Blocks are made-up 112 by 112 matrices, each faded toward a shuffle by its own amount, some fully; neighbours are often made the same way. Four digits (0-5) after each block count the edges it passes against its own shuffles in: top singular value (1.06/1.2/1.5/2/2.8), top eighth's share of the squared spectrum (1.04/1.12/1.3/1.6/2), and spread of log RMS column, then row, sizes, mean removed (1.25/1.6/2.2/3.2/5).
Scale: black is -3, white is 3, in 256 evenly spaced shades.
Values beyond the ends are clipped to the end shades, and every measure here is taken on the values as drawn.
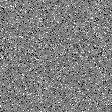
2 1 0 0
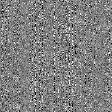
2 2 4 0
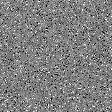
0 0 0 0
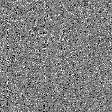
1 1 2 0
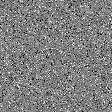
0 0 0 0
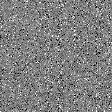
1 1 2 0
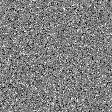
0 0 0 0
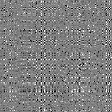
5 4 3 3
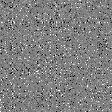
4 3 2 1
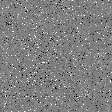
2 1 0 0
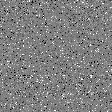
2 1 0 1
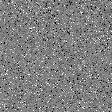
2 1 0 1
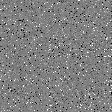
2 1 0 1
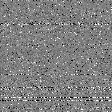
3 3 0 3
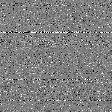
3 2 0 3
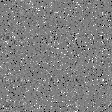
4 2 1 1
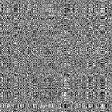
5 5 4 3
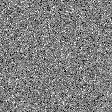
2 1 0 0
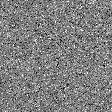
0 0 0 0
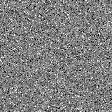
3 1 0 0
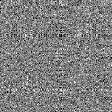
4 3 2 2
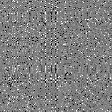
5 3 2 2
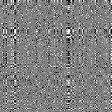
5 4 4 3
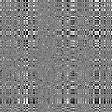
5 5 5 4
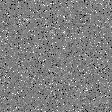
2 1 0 0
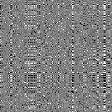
5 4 4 3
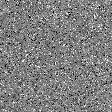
0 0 0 0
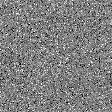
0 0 1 0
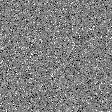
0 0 0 0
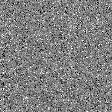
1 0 1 0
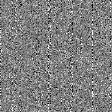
2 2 4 0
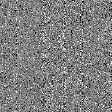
1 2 3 0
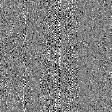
2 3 4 0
